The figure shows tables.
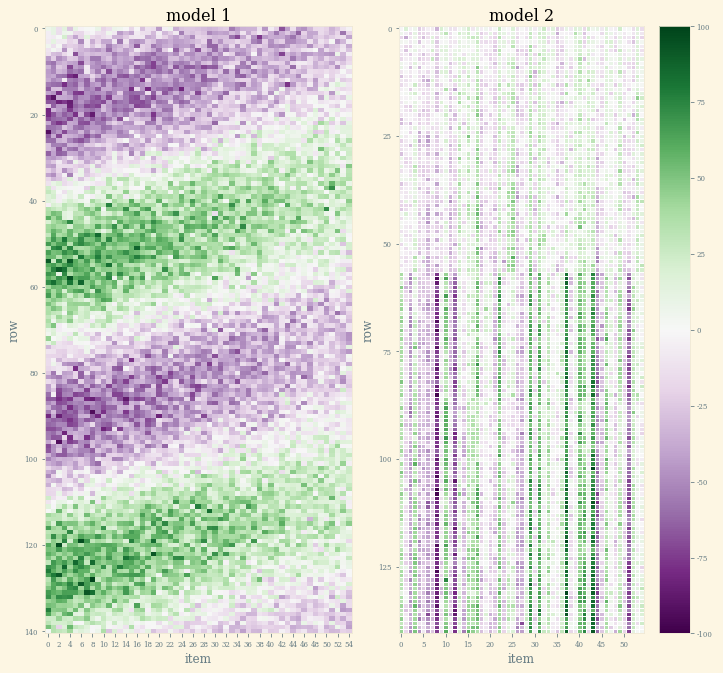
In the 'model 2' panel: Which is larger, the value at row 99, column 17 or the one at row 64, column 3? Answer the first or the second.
the first
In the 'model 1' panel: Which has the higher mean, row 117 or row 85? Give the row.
117
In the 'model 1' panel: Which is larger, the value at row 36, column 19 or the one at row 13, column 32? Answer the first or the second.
the first
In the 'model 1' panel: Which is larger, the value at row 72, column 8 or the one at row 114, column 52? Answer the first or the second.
the second
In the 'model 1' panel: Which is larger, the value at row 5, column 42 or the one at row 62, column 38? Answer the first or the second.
the second
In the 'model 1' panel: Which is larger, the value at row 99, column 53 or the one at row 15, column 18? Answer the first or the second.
the first
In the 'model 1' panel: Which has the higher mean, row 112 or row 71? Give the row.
112
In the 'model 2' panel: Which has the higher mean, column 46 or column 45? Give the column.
46
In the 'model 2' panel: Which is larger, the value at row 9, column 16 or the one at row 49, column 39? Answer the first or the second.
the second
